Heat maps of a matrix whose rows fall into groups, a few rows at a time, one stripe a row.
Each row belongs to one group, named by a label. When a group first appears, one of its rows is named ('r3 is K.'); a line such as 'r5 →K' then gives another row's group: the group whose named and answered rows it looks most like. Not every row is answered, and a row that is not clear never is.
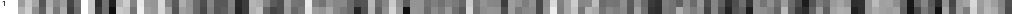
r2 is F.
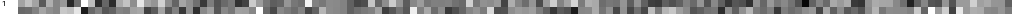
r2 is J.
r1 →F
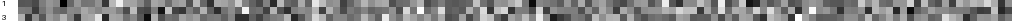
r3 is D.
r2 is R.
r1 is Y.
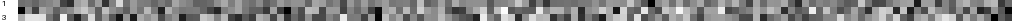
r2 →R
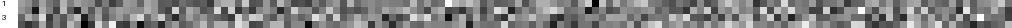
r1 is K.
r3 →J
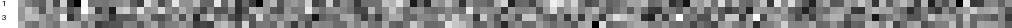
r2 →F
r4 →K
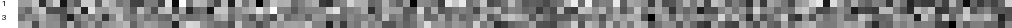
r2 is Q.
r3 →Y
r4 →J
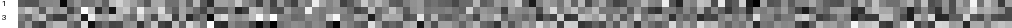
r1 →Y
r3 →Q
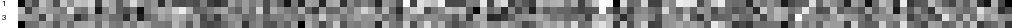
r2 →K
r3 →D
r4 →R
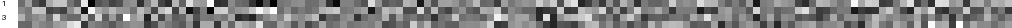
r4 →J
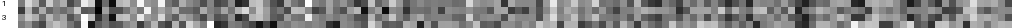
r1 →F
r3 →F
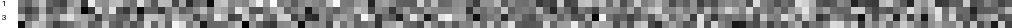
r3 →K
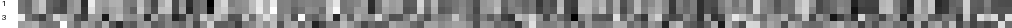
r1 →Q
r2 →Q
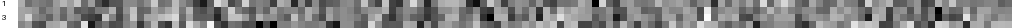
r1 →K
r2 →D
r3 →D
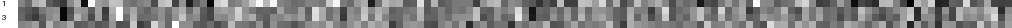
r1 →Q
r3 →Y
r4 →D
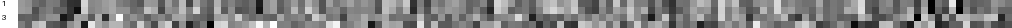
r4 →Q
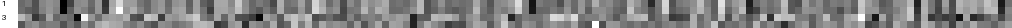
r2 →Y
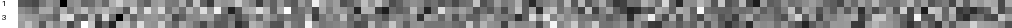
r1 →Y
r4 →F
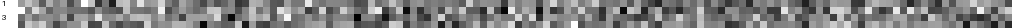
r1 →F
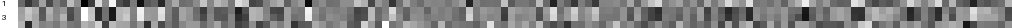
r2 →F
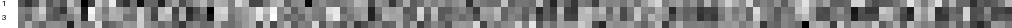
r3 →Q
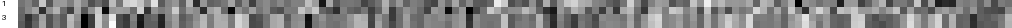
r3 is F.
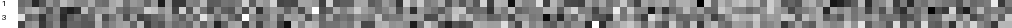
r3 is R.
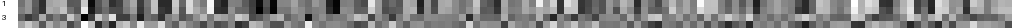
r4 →F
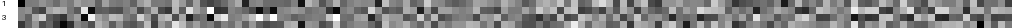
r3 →Q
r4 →R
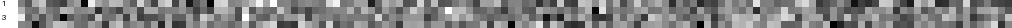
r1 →Q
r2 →K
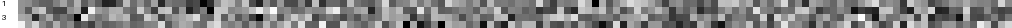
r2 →Q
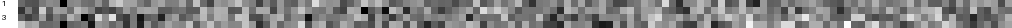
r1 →Y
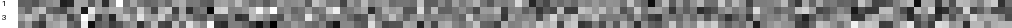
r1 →Y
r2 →Q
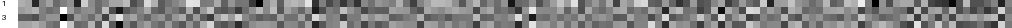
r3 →Y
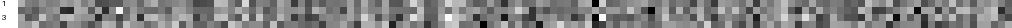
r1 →K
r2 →Y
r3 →K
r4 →D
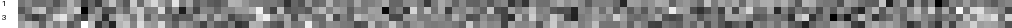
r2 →J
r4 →F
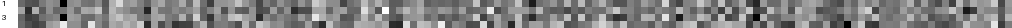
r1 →Y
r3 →Y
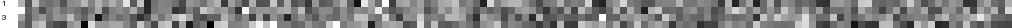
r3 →K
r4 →Q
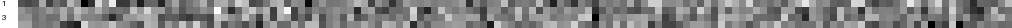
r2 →K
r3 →K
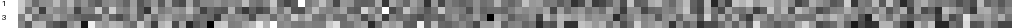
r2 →D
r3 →D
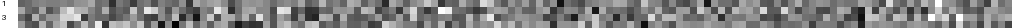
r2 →K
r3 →J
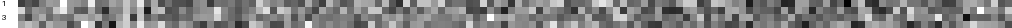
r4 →F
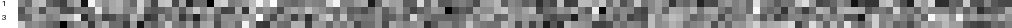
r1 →Q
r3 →J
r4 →R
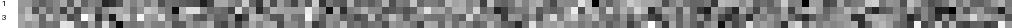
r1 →K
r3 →F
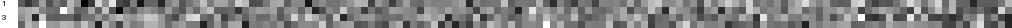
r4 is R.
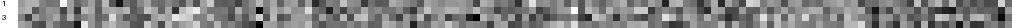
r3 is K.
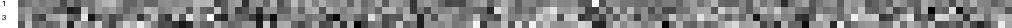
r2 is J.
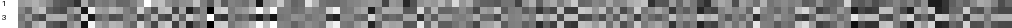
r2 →Q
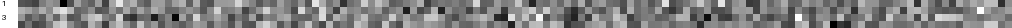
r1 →Y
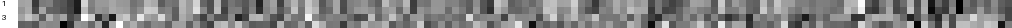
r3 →F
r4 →Y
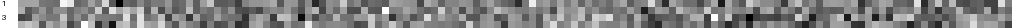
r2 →D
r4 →F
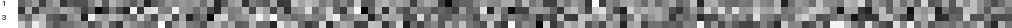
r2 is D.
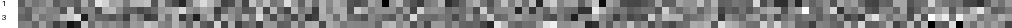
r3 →J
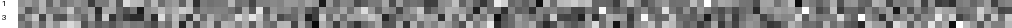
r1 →D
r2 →K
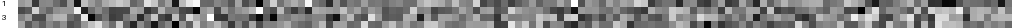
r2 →J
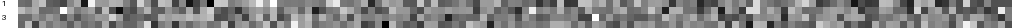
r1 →Q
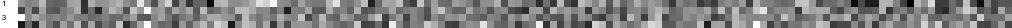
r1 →Q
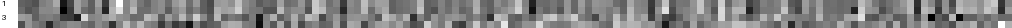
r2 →Y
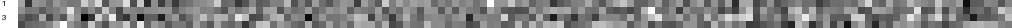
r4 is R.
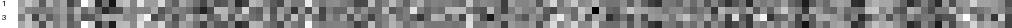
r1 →F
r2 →K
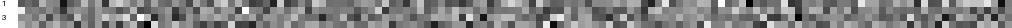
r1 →Y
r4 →D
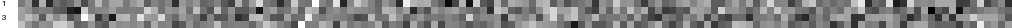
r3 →F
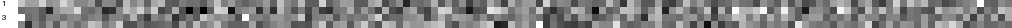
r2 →K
